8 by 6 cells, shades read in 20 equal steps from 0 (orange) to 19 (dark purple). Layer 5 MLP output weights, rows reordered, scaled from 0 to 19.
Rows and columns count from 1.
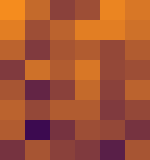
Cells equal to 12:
4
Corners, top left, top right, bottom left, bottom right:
0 3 13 8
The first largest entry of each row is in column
3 2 2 1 2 5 2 5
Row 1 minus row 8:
-13 -3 0 -3 -15 -5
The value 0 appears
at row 1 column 1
